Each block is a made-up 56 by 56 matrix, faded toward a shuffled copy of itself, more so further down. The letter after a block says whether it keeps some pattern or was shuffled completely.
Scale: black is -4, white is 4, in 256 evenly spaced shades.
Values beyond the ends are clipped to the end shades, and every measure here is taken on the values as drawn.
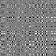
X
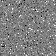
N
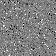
N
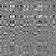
X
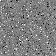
N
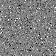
N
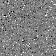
N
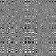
X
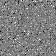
N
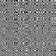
X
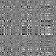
X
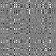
X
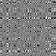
X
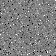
N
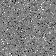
N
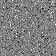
N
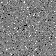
N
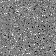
N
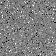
N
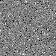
N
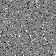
N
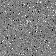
N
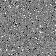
N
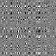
X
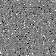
N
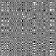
X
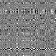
X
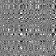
X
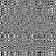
X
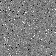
N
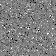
N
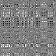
X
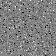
N
